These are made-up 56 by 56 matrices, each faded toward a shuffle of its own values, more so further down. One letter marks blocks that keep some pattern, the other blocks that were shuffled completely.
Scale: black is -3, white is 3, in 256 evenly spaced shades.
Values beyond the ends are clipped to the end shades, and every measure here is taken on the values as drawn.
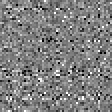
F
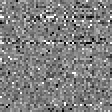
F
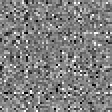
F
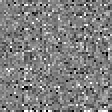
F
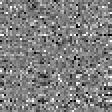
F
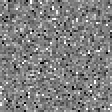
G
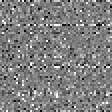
F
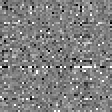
F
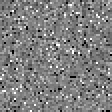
G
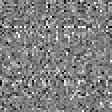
F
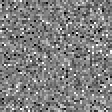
G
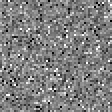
G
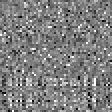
F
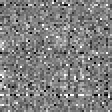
F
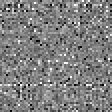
F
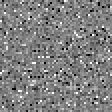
G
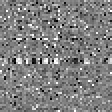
F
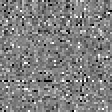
F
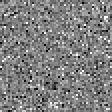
G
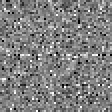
F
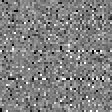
F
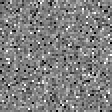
G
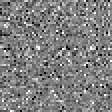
F
